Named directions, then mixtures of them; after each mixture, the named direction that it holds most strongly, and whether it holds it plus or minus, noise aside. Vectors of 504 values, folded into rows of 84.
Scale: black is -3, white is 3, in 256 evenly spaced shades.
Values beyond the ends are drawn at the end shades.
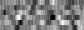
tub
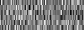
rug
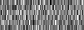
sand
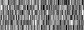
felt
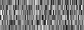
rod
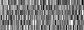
felt, plus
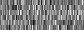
sand, plus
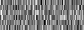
rug, minus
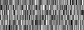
felt, minus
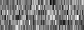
sand, plus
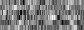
tub, minus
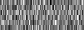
sand, plus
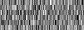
sand, minus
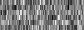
sand, plus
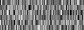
rug, plus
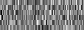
rod, minus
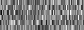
rod, minus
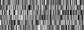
rug, plus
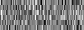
rug, minus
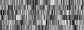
rod, minus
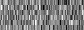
felt, plus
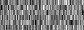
felt, minus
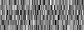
sand, minus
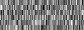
felt, plus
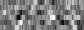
tub, minus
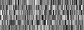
rod, plus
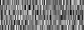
rug, plus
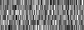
sand, plus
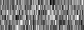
sand, plus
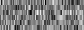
rug, minus
